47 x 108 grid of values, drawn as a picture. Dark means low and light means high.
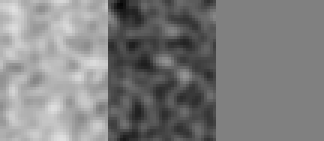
The table splits into one row of 3 panels. Panel 1,1: high, blotchy. Panel 1,2: low, blotchy. Panel 1,3: middling, flat.
